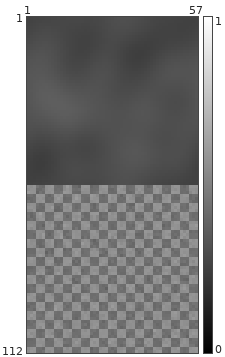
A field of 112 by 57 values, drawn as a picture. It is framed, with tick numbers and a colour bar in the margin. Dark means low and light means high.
The table splits into 2 rows of 1 panel. Panel 1,1: low, smooth, faint in contrast. Panel 2,1: middling, checkered.
